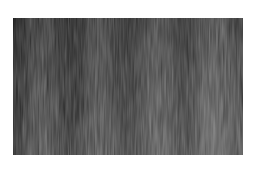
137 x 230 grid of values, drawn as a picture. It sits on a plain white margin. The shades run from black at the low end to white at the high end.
Slope: up to the bottom right. Stripes: upright, repeating 4 times. Histogram: bell-shaped.
